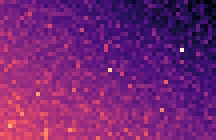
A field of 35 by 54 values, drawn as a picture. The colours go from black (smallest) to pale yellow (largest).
Values rise toward the bottom left. The halves do not mirror each other. The ninth with the lowest average is the top right. There are no regular stripes. The ninth with the highest average is the bottom left.
